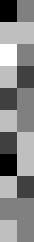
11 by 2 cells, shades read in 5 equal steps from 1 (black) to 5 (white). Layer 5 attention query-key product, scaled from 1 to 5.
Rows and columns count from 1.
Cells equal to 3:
7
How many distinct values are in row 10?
1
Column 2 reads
3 4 3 2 3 3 4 4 2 3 3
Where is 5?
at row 3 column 1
